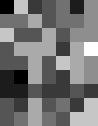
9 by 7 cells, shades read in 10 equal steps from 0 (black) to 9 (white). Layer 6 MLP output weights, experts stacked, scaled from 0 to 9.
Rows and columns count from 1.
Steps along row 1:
up down up up down up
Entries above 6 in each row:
1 0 1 1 1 0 0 1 2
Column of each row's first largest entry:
2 3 1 7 5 3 3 7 6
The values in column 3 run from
2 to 6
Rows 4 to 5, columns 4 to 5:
6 2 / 3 7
